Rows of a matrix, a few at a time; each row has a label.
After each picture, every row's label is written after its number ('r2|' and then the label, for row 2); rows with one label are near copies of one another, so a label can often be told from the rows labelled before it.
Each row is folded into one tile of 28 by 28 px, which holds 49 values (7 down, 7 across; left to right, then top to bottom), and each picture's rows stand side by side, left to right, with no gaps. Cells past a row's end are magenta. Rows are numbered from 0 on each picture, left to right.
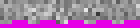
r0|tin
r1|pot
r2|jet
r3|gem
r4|tin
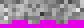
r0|pot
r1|gem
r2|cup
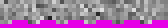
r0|tin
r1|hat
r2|tin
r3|gem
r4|cup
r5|jet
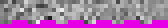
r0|cup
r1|hat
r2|pot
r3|jet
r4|tin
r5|jet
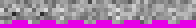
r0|gem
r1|gem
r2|pot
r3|tin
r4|pot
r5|jet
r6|pot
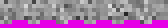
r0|tin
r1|tin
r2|hat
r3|tin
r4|gem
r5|jet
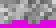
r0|pot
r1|cup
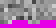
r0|hat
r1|tin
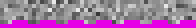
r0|hat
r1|cup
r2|cup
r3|gem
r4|jet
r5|tin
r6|hat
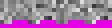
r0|jet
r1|hat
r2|cup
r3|hat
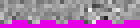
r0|jet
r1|jet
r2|tin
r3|hat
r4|pot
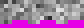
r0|cup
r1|hat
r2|pot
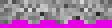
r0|cup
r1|gem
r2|hat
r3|gem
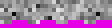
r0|gem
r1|hat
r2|pot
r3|gem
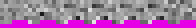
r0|tin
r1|gem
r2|hat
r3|hat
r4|hat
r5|hat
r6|cup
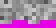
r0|tin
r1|pot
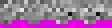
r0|cup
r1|cup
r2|gem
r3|gem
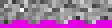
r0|cup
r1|cup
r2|hat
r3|hat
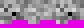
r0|gem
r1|pot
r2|gem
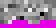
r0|hat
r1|gem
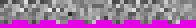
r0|cup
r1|cup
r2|gem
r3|hat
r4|cup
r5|cup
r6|jet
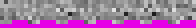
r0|tin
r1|jet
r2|gem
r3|jet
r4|gem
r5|gem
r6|hat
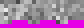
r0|pot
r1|tin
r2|jet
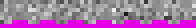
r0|jet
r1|pot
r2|cup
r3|jet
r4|gem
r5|tin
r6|tin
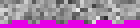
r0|pot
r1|tin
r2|cup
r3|hat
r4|pot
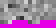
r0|hat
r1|jet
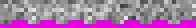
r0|cup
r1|pot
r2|pot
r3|pot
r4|hat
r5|cup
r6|tin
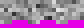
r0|gem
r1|hat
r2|pot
